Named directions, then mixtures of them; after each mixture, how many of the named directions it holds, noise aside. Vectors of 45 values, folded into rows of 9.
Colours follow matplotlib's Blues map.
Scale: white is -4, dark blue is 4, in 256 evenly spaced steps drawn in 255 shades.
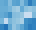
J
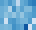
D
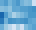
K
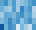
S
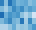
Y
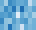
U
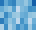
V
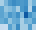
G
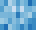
two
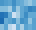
two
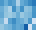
one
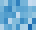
three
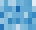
three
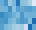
two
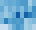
three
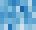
three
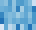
two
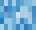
three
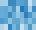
two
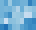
one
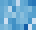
one
